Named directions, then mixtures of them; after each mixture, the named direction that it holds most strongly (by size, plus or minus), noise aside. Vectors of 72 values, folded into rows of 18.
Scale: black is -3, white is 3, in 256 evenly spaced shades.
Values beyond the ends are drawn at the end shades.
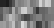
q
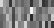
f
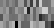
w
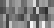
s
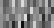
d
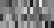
w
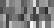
s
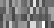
s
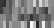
s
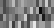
d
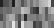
q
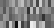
w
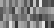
w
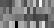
w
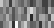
f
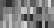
q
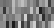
d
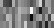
f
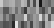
w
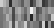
f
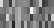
f
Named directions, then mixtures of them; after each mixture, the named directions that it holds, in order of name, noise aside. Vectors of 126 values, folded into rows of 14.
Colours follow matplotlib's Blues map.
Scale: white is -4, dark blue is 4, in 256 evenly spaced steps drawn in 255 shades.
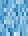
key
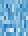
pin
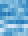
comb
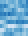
comb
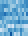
comb, key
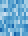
comb, key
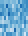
comb, pin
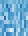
pin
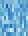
pin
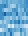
comb, key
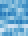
comb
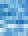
comb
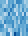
key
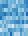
comb, key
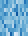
key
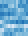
comb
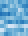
comb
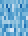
pin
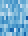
comb, pin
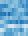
comb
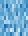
key, pin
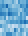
comb, pin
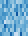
key, pin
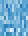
pin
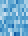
comb, key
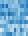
comb, pin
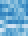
comb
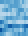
comb
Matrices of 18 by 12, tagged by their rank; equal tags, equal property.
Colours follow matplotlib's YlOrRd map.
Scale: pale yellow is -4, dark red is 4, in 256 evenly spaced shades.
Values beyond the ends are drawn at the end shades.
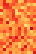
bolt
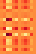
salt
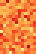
bolt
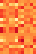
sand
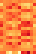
sand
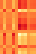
salt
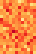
bolt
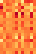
sand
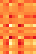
salt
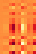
salt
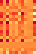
sand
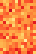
bolt
